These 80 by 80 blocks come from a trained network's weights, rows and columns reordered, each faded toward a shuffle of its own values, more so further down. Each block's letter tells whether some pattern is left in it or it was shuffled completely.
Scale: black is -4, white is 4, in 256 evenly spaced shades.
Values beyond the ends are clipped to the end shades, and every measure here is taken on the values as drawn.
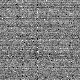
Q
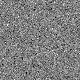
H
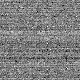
Q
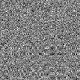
Q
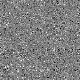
Q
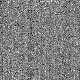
Q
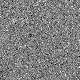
H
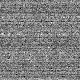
Q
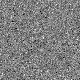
H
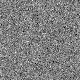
H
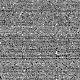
Q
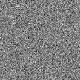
Q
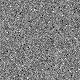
H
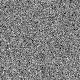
H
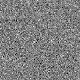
Q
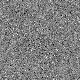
H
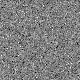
H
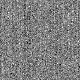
Q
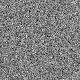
H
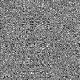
Q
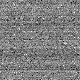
Q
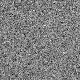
H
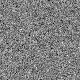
H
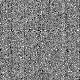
Q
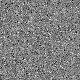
H
